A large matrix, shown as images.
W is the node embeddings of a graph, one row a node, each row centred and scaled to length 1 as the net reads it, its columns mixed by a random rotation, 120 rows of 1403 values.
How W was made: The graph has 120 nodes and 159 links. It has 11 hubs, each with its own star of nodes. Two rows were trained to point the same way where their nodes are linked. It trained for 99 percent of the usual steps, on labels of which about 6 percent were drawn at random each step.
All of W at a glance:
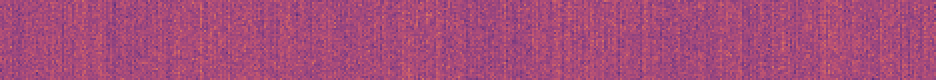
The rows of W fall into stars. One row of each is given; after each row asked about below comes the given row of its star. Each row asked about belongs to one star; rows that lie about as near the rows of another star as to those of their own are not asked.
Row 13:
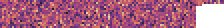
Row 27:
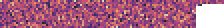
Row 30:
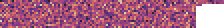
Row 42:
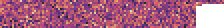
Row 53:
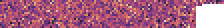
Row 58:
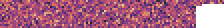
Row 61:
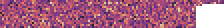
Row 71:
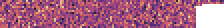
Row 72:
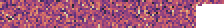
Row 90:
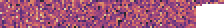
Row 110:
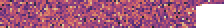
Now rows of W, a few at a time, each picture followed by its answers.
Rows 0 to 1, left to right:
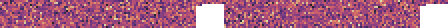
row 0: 110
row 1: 42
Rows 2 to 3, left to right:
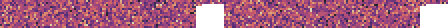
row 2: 30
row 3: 71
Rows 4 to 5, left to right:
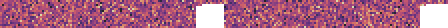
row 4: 58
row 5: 72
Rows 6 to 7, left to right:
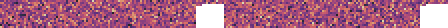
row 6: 30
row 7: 72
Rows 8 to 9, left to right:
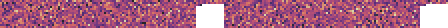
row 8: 27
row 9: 27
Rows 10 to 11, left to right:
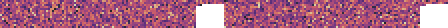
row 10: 27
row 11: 30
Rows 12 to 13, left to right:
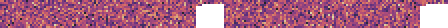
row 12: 13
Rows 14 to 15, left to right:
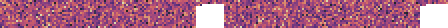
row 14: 90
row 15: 30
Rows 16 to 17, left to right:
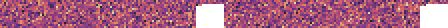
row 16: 58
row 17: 30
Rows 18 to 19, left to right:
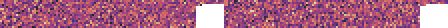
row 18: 13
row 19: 61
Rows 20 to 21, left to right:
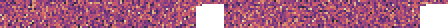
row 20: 71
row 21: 27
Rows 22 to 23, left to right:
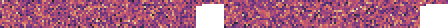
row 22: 13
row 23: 13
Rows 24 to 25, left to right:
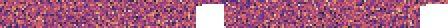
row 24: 42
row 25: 30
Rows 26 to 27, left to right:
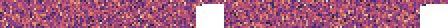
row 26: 13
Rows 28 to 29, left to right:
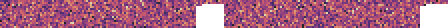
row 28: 110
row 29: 27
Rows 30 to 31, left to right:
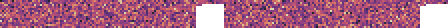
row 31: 61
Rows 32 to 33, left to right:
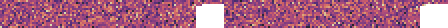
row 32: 30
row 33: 110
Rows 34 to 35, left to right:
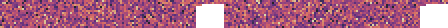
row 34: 30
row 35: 58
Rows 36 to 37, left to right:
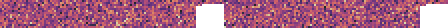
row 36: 42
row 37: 30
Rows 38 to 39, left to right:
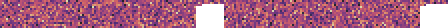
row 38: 72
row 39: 42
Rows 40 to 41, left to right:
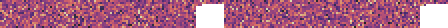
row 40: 53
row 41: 42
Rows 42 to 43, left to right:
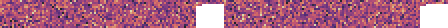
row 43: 72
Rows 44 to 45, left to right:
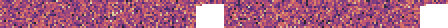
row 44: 42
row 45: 53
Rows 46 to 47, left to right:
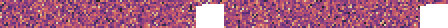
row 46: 58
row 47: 42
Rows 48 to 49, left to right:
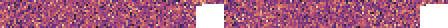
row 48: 53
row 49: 72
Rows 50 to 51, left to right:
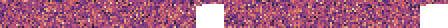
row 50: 61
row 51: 58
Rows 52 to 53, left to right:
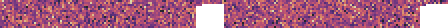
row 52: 90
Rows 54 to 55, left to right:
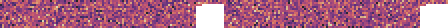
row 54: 72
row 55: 71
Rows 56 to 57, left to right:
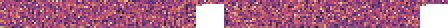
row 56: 53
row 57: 110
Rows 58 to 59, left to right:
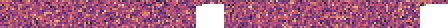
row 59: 53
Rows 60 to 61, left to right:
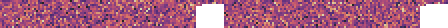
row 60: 42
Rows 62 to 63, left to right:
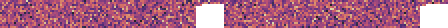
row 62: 110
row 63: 110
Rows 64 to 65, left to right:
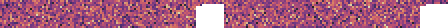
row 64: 72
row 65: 61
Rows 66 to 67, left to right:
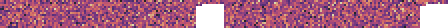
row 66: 72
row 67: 61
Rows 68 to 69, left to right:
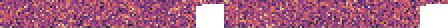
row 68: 53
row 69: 90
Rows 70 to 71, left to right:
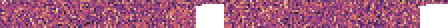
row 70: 90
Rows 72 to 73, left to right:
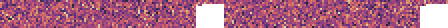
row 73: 53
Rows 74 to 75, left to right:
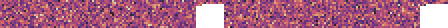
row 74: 58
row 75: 61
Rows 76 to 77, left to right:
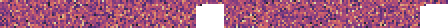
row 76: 27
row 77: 42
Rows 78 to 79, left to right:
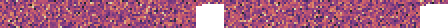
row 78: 71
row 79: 110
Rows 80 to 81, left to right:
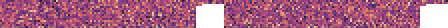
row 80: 42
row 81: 13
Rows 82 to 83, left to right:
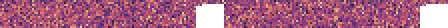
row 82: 71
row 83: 71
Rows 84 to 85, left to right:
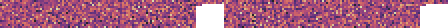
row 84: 90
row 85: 42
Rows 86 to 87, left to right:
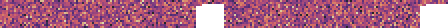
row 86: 30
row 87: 72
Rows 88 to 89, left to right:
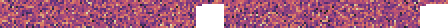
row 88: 13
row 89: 58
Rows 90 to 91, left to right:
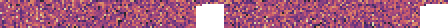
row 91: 13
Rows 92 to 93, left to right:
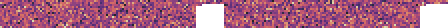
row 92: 53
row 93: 61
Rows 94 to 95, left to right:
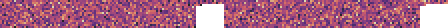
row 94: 27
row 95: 53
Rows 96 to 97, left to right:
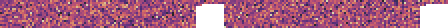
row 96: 110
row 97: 30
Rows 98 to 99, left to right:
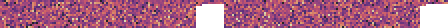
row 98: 71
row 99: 13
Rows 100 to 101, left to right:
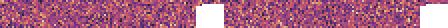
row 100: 13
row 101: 71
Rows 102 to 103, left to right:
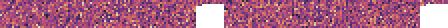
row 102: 42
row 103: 72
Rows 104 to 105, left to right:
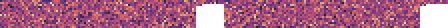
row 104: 61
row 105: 30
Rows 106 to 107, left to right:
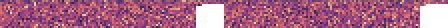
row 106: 53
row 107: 71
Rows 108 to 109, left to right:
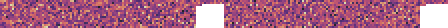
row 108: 90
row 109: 71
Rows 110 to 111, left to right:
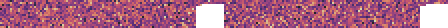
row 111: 61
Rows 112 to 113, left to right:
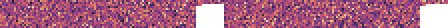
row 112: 71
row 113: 110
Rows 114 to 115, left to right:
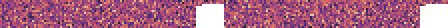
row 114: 58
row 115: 30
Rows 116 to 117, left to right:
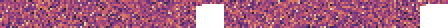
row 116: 53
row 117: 110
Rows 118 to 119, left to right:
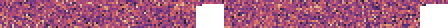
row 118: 42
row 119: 72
